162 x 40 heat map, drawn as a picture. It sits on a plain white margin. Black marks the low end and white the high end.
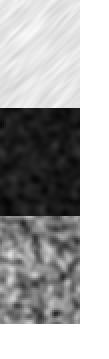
It is made of 3 by 1 panels. Panel 1,1: very high, slanting up to the right, faint in contrast. Panel 2,1: very low, blotchy, faint in contrast. Panel 3,1: middling, blotchy, strong in contrast.
